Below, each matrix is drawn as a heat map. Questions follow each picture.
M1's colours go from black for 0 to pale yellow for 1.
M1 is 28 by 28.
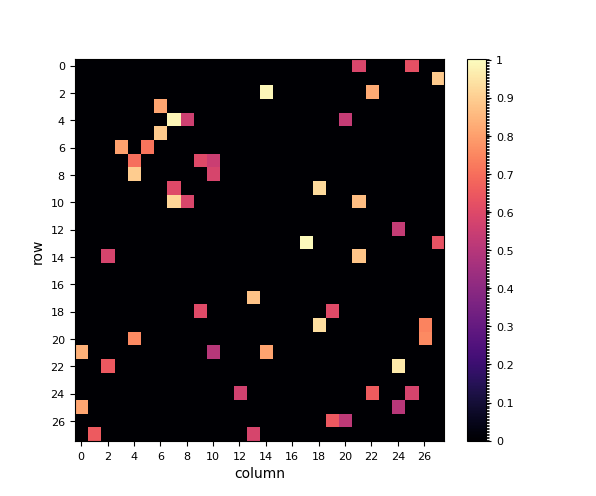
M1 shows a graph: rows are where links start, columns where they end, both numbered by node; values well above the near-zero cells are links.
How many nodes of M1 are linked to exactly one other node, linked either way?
5
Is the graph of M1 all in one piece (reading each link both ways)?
no
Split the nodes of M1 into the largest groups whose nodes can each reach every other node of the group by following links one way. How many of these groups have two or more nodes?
3
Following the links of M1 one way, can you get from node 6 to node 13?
no
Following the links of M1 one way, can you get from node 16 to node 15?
no
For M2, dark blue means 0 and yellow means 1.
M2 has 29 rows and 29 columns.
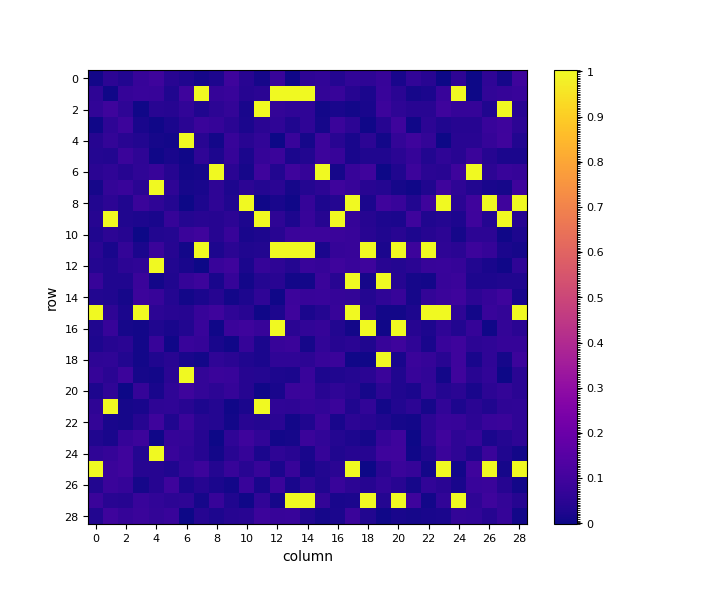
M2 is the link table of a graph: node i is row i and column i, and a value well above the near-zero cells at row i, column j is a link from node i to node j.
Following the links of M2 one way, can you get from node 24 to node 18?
no
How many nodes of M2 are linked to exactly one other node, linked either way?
2
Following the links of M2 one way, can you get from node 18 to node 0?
yes
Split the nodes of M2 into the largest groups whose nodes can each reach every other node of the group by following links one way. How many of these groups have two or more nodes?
0
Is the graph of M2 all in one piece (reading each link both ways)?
no
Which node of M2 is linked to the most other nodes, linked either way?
node 11
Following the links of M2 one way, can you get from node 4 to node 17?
yes
